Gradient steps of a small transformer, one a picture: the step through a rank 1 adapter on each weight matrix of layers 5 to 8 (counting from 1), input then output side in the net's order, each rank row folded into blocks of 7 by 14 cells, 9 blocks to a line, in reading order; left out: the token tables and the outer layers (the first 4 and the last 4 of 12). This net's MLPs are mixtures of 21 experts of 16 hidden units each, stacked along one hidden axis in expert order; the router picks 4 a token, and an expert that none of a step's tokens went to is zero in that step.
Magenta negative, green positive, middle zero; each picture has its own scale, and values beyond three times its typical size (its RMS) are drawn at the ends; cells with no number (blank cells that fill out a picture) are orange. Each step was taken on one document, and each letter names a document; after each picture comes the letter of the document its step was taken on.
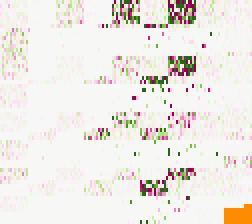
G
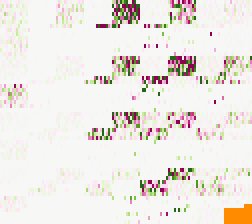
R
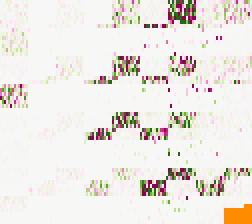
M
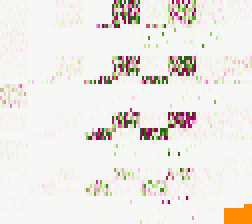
G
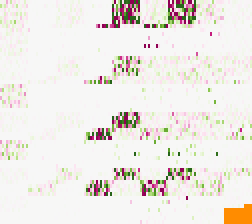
G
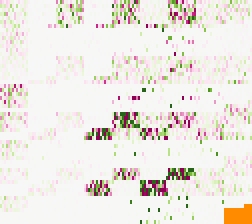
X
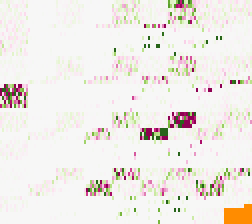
M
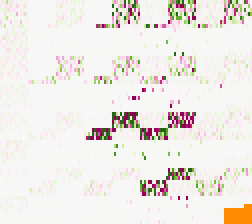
X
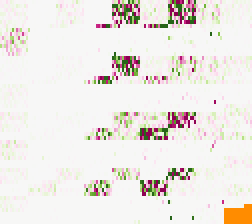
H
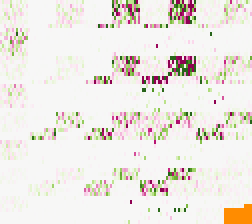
R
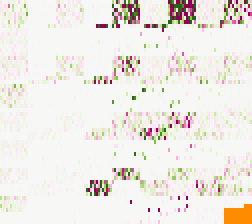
R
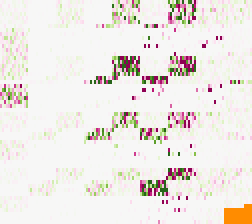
M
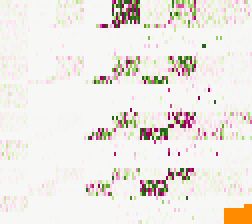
G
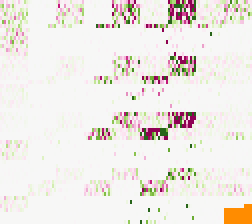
X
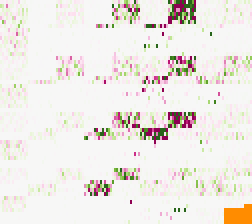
R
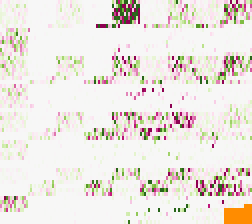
R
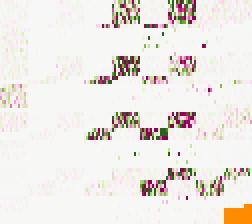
M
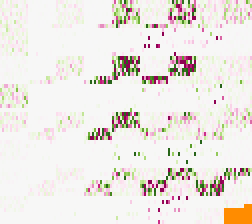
M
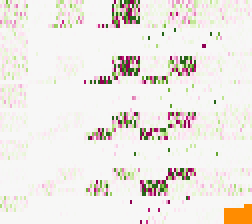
G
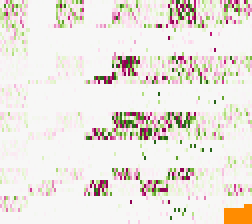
H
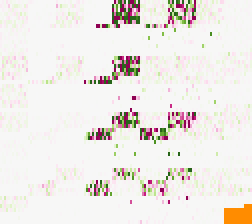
G
